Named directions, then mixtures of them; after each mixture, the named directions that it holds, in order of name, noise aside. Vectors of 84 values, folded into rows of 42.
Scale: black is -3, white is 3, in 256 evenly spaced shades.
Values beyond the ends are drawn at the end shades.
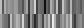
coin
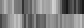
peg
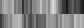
peg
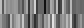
coin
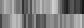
peg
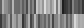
coin, peg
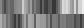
peg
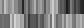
coin, peg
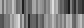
coin, peg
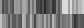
coin, peg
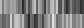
coin, peg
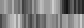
peg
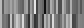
coin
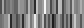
coin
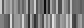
coin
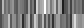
coin, peg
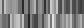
coin, peg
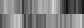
peg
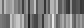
coin, peg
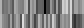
coin, peg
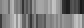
peg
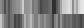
peg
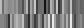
coin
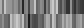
coin, peg
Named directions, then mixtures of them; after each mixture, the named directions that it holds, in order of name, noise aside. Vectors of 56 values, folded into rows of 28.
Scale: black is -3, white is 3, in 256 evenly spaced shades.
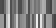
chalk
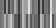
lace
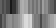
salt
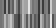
lace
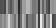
chalk, lace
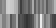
chalk, salt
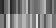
chalk, salt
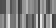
chalk, lace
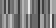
lace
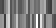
chalk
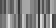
chalk, lace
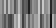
lace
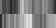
salt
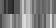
lace, salt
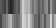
lace, salt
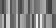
chalk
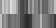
salt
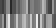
chalk, salt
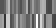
chalk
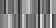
chalk, lace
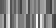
chalk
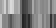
lace, salt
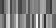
chalk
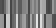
chalk
